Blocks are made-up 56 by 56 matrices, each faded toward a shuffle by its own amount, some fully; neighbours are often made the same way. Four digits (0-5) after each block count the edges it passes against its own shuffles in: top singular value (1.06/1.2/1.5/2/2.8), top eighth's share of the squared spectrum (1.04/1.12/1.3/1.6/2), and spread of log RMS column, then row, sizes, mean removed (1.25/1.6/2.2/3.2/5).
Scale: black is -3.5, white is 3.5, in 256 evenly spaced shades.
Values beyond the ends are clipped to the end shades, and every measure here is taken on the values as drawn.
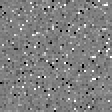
0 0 0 0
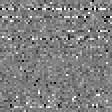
3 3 0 3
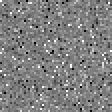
0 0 0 0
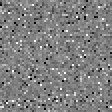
1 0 0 0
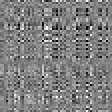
5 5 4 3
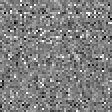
3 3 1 2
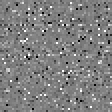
2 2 0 1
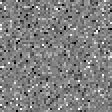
2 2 0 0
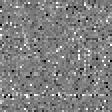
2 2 0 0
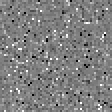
1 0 0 0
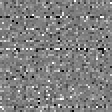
4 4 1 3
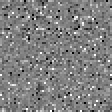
2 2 0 1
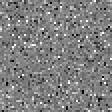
0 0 0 0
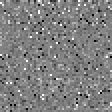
2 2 0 1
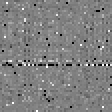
4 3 0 1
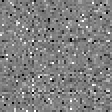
3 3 1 1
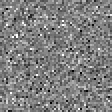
0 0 0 0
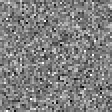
1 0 0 0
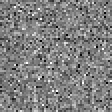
0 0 0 0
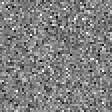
0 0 0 0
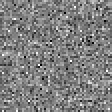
2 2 0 1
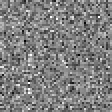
3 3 2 1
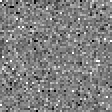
0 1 0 1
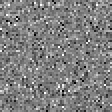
2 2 0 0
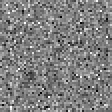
2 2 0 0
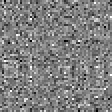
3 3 2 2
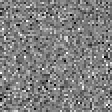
3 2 1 0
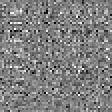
4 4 1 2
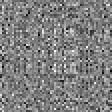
4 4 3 2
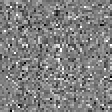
3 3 2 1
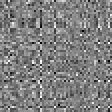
4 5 3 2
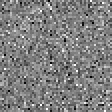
3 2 1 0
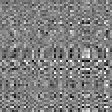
5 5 3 3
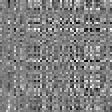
5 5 4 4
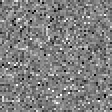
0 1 0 0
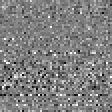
2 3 0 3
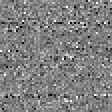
1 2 0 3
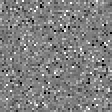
1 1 0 0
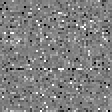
3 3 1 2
